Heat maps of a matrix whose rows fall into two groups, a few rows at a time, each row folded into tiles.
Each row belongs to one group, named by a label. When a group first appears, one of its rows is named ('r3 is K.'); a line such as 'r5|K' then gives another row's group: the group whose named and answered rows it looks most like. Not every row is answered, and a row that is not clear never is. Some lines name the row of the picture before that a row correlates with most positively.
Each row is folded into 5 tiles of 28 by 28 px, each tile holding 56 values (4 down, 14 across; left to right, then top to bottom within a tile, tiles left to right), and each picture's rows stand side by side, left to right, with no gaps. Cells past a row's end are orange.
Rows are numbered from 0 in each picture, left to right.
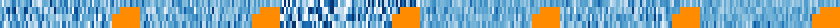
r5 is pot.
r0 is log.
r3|log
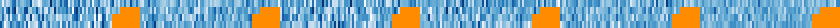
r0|log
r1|pot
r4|pot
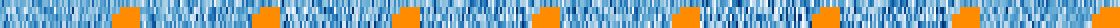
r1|pot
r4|log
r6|log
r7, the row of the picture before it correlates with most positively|3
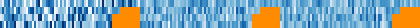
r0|pot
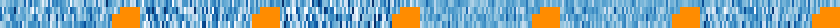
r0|pot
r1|log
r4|log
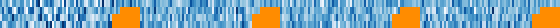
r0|pot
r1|log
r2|pot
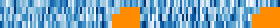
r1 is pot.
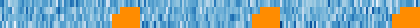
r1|pot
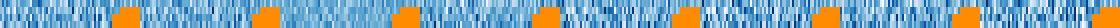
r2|pot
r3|pot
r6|pot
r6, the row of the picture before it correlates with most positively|2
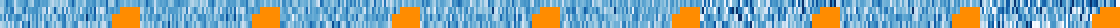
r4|log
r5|pot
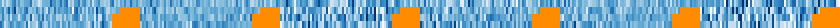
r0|log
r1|pot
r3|pot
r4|pot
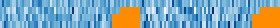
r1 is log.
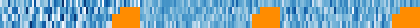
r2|log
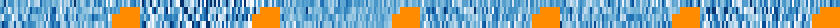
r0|pot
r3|log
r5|log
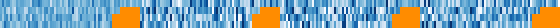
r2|log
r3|pot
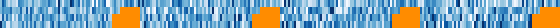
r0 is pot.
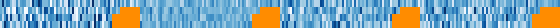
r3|log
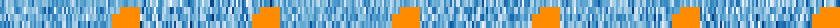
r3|pot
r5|pot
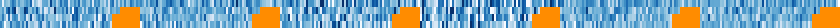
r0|log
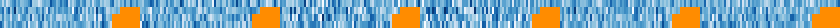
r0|log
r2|pot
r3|log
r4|log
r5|pot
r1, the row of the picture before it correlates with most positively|2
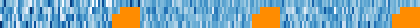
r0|pot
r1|log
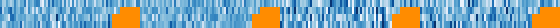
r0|pot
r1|pot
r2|log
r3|pot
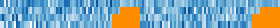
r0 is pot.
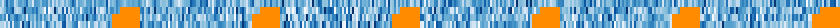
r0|log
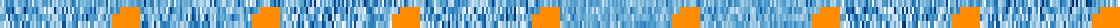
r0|log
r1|pot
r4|pot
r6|log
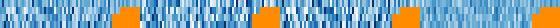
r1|pot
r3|log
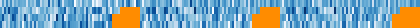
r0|pot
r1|log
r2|log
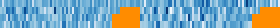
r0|log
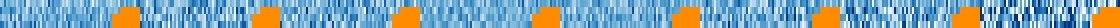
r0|pot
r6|log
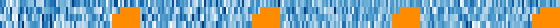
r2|log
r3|pot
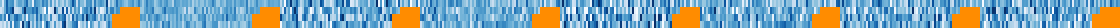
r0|log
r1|log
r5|pot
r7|log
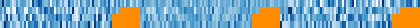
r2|pot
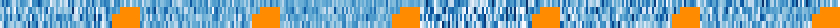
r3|log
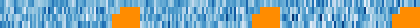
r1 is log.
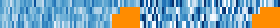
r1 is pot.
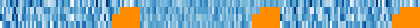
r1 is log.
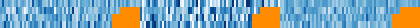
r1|pot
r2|log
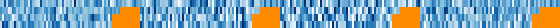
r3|log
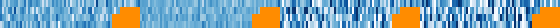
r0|pot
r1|pot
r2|log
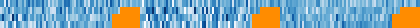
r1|log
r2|pot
